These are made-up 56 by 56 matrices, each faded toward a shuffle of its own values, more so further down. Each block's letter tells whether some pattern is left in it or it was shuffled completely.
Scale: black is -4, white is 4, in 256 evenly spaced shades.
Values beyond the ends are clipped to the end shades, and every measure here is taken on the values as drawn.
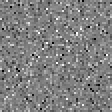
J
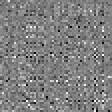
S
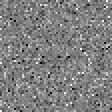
J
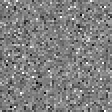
J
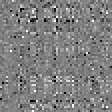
S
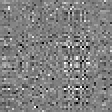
S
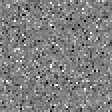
J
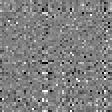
S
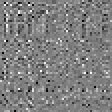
S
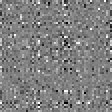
S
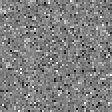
J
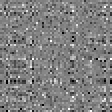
S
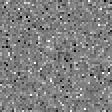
J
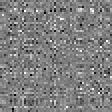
S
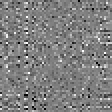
S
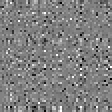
S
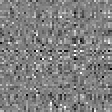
S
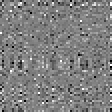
S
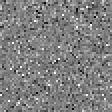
J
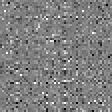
S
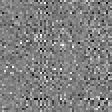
S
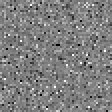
J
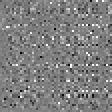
S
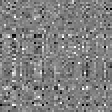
S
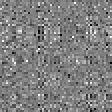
S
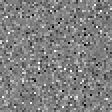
J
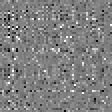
S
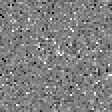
J
